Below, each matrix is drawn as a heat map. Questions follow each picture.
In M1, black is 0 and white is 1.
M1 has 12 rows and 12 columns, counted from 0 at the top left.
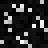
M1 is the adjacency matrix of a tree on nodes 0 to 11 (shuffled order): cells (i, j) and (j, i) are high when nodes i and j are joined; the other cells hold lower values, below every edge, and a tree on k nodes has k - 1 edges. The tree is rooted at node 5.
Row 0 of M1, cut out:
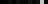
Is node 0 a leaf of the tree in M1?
yes
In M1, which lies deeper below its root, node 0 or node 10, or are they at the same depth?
node 0
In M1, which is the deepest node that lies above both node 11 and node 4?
2
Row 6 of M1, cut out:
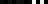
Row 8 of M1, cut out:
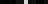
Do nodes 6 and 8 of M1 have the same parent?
no
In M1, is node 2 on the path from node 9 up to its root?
yes
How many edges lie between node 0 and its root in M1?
2
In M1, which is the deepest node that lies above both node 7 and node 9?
2
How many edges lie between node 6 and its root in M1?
2
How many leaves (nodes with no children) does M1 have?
5
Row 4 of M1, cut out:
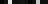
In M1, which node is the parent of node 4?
2
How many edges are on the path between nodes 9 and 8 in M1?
6
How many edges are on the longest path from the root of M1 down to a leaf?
3
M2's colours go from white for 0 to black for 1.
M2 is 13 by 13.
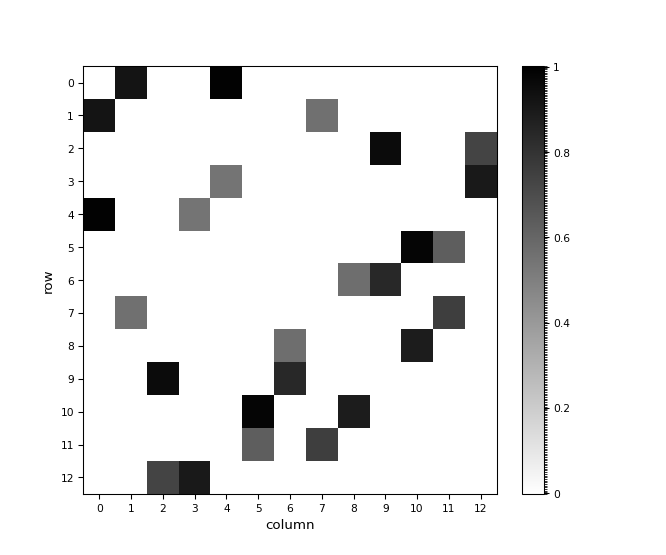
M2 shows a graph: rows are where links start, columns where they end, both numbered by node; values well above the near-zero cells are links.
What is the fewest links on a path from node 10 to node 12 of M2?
5
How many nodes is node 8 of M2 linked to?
2
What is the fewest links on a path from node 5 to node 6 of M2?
3
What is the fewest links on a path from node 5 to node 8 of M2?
2
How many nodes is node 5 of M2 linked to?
2
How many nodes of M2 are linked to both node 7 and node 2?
0
